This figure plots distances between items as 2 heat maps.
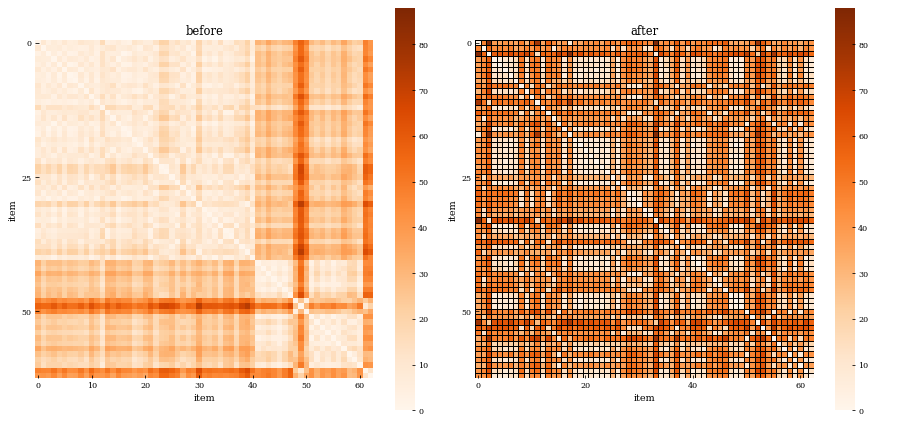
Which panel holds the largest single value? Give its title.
after
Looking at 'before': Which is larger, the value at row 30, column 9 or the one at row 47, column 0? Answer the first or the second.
the second
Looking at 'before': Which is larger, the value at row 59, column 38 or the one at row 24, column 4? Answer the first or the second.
the first
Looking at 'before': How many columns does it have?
63
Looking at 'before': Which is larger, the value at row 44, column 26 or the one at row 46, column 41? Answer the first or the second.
the first
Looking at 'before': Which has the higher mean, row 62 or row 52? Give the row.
62
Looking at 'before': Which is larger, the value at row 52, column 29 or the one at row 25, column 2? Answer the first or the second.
the first
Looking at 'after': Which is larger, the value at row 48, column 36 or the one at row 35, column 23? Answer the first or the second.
the first
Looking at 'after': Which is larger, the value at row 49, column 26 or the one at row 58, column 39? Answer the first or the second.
the second
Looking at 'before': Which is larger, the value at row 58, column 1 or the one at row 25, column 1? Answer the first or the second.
the first
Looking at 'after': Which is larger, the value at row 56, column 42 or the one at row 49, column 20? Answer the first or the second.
the first
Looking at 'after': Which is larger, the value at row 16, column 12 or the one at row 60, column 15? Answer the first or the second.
the first
